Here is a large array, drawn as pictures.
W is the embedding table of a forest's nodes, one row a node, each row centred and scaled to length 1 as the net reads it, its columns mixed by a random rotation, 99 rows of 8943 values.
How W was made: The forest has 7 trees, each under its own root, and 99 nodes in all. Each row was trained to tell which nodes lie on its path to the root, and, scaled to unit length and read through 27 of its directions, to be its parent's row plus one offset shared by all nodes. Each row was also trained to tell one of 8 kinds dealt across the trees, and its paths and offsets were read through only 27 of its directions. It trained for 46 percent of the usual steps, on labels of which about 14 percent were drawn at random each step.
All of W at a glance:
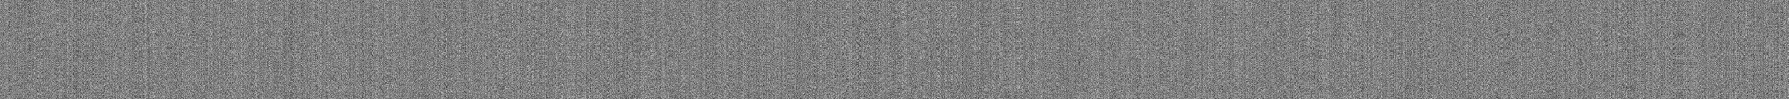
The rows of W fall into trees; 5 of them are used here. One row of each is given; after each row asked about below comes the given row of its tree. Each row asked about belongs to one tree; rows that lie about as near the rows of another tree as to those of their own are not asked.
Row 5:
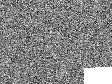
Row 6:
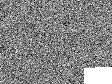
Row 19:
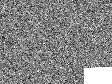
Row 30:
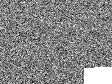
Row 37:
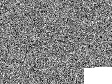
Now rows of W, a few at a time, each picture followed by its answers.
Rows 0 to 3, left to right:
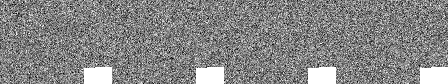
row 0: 5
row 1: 30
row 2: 6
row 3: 5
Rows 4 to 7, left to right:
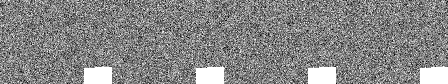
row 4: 6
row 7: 6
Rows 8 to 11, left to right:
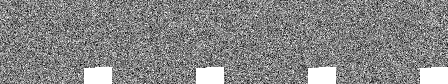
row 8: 6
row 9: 30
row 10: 19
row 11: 5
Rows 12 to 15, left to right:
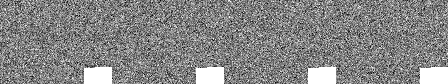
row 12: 6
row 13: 5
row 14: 30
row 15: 30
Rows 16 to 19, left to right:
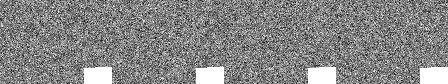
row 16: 6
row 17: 6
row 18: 19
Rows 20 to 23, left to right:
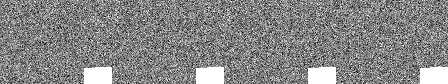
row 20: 5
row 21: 6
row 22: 6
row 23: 19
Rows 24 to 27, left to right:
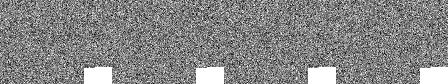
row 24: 6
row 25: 37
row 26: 6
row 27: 6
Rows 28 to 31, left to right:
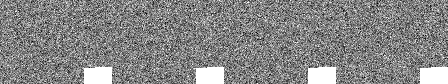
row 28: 37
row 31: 6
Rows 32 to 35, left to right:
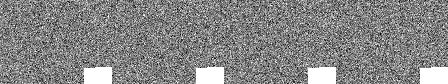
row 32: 5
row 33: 5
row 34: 5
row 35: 6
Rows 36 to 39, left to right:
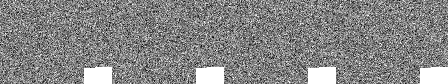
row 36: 30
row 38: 5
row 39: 19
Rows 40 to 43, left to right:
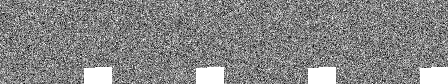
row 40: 19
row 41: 6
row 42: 37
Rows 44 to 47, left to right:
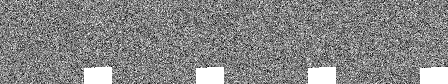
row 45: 6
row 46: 19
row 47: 5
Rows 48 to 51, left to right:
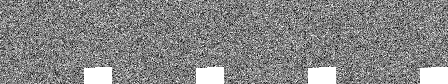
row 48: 5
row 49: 5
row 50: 19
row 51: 19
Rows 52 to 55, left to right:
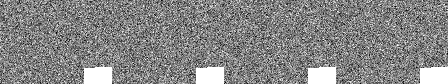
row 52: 30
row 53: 5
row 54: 30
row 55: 19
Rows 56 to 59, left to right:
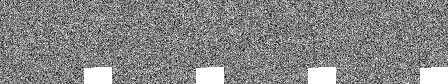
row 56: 19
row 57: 19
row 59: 5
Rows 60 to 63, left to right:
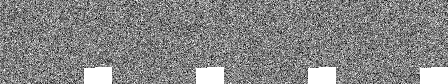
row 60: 30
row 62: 37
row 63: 5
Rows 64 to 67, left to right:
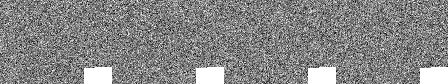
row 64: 37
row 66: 30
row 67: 6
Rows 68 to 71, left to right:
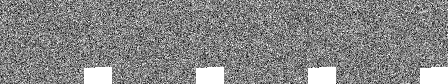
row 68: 5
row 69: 5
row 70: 6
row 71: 30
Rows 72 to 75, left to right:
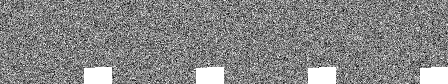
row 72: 19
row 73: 19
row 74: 5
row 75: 6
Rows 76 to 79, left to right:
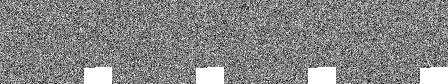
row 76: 30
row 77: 5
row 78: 19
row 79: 30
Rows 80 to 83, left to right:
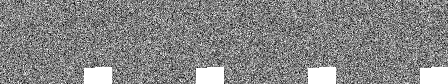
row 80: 6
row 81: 30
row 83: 5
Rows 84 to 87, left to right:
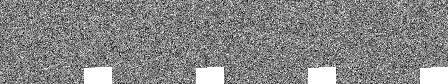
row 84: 19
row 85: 6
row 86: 30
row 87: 37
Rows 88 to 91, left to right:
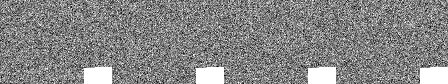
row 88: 19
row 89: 30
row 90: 19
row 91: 19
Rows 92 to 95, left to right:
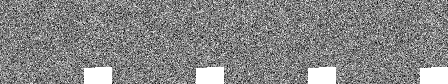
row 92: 5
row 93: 30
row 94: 6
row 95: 5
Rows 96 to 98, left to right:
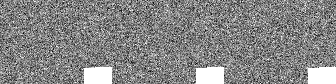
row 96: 19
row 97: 30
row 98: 5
